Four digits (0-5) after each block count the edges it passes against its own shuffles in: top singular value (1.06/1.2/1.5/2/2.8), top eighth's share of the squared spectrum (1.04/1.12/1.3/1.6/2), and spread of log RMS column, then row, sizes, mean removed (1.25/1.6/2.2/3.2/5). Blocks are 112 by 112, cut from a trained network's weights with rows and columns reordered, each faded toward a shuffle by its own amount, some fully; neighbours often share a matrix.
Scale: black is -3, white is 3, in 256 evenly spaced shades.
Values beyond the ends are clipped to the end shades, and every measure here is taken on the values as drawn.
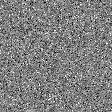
0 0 0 0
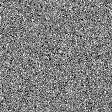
1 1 0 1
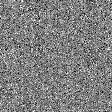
2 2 0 1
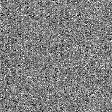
2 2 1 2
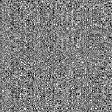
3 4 2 3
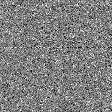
2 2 0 1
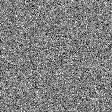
1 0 0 0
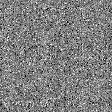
2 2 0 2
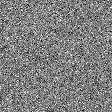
0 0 0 0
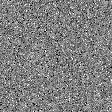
0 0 0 0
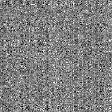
3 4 2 3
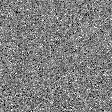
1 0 0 0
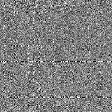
4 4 2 3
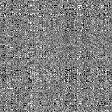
3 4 2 3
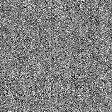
2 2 0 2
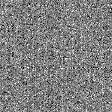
2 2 1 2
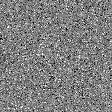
1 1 0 0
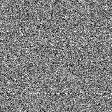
3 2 0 1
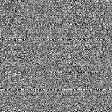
4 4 1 3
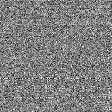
4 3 0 2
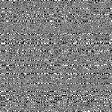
5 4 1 4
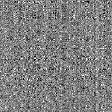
3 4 2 3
